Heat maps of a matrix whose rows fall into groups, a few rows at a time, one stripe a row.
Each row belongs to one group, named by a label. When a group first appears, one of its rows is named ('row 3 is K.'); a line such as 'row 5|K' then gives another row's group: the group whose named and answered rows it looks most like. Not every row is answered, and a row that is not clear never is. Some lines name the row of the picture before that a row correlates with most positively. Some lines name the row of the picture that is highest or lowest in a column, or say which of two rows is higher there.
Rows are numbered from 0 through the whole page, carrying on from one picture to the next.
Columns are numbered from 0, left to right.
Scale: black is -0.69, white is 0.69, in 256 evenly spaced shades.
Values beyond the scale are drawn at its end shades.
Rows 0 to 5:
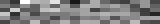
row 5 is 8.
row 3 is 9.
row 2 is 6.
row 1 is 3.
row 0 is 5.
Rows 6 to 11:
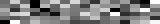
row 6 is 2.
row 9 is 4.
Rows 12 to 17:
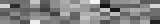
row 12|8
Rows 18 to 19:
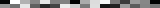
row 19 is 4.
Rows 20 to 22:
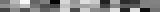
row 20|4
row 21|4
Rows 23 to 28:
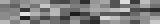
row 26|5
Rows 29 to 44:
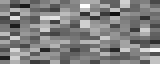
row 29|9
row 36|3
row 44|2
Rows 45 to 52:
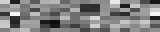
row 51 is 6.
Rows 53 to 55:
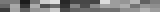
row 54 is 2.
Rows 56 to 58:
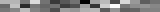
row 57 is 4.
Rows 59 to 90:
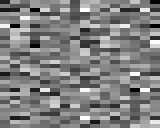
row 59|8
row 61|3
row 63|5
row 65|9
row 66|5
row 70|2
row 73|9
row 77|8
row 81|3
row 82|4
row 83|9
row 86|3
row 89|2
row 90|2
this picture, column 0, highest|65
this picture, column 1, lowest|65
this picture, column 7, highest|85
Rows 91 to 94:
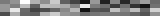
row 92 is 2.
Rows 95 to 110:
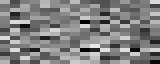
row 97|4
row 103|6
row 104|9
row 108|8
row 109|4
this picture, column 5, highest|102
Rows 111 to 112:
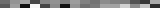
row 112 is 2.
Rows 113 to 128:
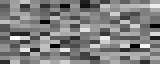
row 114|2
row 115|2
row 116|4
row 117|5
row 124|3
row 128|6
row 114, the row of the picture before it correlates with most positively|112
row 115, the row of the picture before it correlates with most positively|112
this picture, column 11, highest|116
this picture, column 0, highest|118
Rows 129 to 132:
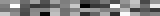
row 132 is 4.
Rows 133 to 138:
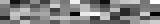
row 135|4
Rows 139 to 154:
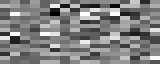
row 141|3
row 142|4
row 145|9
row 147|6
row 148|9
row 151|3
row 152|6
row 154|9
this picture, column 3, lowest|146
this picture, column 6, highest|141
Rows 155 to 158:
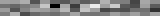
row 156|3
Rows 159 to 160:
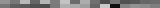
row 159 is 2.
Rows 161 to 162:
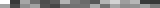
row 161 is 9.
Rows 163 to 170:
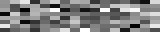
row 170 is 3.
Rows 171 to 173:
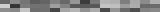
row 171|2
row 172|9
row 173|4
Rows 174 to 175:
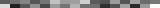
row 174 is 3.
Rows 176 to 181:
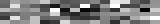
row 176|6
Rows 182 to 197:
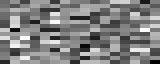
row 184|4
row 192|6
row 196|5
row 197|8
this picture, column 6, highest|194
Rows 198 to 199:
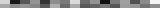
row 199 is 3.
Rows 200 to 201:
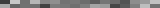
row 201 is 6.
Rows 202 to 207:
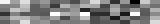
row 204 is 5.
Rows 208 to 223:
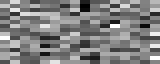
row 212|6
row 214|6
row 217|9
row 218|5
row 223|6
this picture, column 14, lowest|214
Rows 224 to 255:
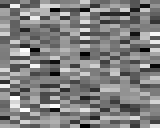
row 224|3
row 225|6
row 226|3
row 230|9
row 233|3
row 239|4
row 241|9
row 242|4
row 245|9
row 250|6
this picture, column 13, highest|253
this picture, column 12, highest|226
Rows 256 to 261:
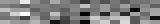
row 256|5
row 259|5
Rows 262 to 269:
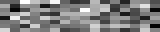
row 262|5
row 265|4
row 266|6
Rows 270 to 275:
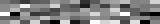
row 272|4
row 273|9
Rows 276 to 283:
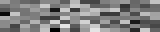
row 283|3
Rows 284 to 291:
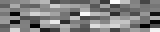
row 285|6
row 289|9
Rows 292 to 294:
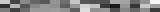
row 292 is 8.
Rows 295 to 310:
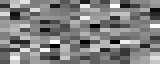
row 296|4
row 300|4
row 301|2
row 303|4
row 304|5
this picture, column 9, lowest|301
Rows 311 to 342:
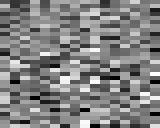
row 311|8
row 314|8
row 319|8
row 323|8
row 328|6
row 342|2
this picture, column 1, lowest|331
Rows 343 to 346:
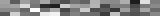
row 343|3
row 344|4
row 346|6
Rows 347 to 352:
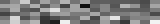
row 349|6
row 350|8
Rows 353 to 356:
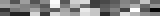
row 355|8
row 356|8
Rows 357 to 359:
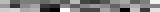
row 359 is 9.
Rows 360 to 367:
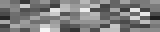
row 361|4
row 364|8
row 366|6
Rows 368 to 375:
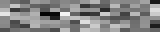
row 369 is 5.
